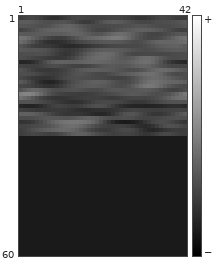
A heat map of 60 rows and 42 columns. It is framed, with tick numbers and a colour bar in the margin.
It is made of 2 by 1 panels. Panel 1,1: low, streaked across. Panel 2,1: very low, flat.
